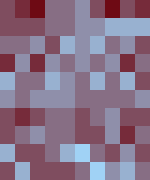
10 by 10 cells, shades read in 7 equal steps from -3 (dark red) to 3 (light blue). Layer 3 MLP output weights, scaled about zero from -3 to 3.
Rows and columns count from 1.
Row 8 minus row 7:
0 2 2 0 0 0 -1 0 -1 1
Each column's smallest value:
-2 -2 -3 -1 -1 -1 -1 -3 -2 -2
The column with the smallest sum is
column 3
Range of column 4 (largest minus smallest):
3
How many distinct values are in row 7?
4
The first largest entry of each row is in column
6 8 5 2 1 1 8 3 6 7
